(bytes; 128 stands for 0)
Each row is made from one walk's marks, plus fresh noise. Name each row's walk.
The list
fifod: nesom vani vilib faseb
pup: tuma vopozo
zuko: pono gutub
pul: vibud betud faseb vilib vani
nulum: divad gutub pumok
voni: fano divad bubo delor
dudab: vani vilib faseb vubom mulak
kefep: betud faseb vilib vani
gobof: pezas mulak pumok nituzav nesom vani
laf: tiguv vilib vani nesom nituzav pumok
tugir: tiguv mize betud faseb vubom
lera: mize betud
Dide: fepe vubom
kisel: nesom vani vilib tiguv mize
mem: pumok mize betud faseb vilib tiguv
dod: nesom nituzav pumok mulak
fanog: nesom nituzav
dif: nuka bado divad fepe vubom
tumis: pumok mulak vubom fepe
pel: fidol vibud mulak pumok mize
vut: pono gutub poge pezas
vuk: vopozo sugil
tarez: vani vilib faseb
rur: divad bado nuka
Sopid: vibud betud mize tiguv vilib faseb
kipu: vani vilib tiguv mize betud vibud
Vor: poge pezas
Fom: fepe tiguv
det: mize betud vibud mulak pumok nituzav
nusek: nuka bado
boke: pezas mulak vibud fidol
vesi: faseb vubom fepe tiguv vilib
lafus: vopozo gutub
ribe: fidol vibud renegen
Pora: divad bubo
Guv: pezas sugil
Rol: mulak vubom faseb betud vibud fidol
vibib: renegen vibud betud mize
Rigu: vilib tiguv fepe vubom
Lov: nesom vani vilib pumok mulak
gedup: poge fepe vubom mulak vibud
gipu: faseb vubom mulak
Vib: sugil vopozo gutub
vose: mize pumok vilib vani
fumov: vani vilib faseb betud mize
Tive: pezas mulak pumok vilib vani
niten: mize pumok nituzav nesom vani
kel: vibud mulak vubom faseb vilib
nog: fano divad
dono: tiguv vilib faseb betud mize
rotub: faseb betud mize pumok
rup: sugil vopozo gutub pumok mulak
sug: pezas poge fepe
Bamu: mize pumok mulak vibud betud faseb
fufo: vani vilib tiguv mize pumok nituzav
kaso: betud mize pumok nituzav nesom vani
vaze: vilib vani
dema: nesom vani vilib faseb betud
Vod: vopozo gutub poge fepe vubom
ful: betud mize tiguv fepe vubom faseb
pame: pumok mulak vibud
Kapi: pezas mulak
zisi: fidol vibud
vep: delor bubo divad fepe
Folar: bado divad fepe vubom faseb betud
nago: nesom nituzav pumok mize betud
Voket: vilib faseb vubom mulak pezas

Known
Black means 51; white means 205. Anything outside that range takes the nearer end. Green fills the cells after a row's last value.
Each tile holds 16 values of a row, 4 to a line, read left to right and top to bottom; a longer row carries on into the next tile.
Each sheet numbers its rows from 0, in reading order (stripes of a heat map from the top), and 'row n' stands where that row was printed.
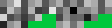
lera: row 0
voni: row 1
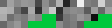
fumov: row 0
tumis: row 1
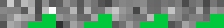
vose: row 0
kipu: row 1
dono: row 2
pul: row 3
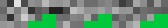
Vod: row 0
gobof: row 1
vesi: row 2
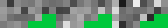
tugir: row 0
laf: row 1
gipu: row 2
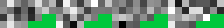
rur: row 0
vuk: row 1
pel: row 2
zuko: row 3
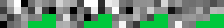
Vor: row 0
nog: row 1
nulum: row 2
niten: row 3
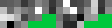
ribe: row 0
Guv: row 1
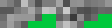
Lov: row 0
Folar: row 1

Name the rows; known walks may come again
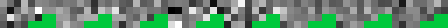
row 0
pame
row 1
fifod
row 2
kel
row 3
fanog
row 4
lera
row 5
pul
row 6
kipu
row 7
gedup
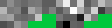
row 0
Sopid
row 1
Kapi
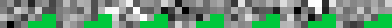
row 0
boke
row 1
vose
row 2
lafus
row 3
vep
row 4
Vod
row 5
nog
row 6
rup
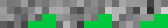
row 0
Bamu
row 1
rotub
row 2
fumov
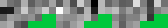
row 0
dod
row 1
tarez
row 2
dudab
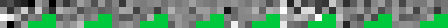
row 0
zisi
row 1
vesi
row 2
ful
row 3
mem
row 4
kaso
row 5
zuko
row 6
Rol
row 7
tugir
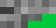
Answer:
det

